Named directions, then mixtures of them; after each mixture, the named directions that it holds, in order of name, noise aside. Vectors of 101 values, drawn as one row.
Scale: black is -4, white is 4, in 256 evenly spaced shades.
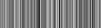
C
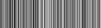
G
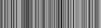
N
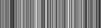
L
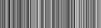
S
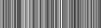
C, N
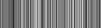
L, S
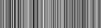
G, N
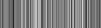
L, S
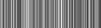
N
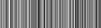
S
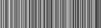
C, S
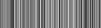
C, L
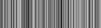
N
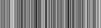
L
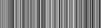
C, L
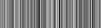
C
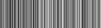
G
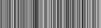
G, L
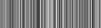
C, G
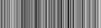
L, N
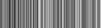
G, S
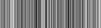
L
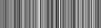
C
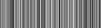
C, L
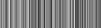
S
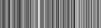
C, S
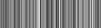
C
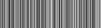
C, S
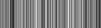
L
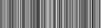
C, G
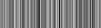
C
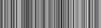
N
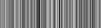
C
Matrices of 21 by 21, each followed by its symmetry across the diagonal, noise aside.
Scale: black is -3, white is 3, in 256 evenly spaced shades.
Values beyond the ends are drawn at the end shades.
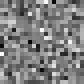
antisymmetric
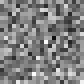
neither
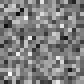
neither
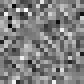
antisymmetric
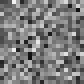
neither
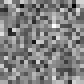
neither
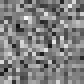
antisymmetric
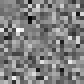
antisymmetric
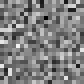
antisymmetric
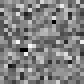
neither
